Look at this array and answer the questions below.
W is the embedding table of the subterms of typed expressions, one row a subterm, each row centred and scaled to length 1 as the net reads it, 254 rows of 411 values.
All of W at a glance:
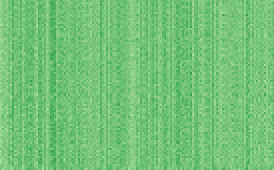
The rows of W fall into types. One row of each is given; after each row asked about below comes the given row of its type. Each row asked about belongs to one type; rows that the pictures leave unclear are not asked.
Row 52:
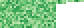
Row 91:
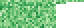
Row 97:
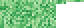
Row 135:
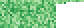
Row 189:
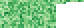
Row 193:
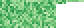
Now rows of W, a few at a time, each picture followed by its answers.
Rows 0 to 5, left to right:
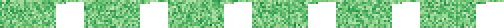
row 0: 193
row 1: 52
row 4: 52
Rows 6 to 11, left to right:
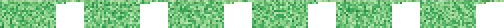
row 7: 91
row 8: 52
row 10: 135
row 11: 193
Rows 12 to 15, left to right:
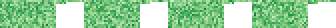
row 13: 52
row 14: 97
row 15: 91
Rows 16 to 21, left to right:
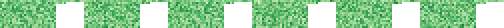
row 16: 52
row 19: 97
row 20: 52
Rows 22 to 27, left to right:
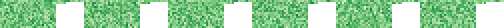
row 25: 52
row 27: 52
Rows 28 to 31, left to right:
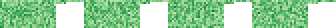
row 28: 97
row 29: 193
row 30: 91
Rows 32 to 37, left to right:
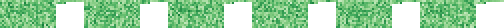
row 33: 97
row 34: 135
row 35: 52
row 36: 97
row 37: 189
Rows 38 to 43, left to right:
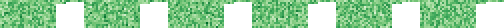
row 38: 189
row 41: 91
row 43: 97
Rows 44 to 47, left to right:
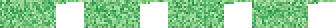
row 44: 193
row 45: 52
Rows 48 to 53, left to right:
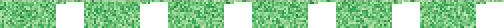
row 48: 97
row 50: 52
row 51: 52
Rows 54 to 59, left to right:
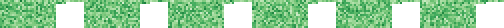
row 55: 52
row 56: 193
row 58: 135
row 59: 97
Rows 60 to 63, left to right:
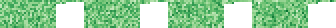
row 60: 189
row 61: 52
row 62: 189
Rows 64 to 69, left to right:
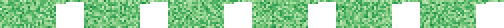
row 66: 193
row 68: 91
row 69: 193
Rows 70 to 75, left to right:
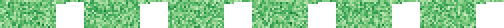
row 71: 135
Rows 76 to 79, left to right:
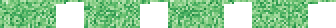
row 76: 97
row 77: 97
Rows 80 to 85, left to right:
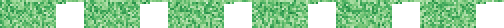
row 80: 193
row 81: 193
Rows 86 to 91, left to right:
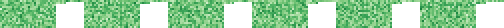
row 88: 52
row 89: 189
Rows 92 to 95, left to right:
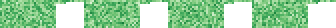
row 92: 193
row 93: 91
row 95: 97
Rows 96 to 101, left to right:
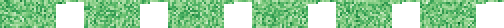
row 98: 97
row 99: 97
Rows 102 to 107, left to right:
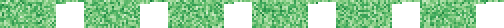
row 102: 91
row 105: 135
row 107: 97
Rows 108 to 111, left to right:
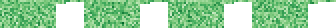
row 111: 52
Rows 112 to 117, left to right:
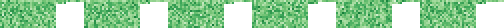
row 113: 193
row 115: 97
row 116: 189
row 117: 193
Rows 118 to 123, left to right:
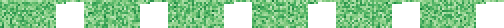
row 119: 189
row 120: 91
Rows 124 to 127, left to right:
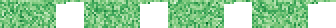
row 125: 135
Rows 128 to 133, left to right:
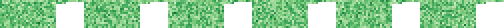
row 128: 193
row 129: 52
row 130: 189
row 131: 193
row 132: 189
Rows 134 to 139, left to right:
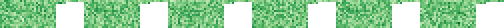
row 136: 97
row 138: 135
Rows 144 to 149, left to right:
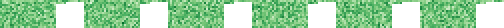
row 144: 193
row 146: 97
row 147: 91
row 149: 52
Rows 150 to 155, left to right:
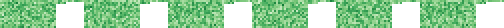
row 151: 91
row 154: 52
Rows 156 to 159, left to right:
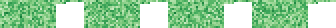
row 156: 189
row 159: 135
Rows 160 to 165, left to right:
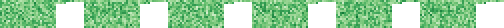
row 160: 193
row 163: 135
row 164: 189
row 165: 135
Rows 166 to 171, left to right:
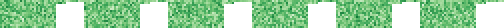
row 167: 52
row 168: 189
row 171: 193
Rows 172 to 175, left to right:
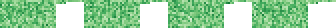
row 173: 91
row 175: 135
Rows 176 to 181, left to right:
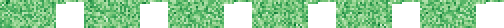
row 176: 135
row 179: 189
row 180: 189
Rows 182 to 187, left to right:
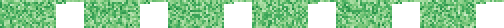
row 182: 193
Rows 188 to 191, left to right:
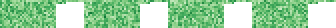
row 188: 193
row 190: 97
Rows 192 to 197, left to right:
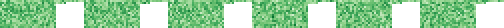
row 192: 135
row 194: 193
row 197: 193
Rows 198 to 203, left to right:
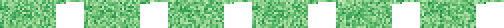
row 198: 97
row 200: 52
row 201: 97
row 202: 97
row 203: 189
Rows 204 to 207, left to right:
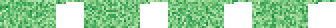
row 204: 91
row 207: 189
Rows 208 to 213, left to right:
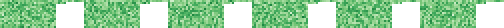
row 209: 193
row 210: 97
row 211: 193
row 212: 52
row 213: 97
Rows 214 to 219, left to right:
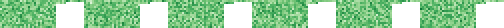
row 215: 97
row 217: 189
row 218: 193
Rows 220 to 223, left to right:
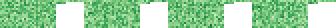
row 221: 189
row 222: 91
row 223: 91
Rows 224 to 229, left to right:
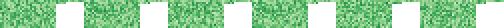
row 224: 97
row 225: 135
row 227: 135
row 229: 97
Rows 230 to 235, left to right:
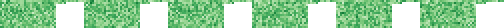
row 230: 193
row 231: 135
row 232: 135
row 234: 189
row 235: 91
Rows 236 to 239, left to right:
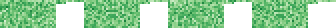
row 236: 91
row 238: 97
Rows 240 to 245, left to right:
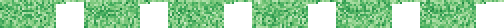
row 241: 97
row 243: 97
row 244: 135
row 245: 135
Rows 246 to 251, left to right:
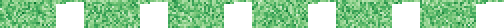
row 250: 193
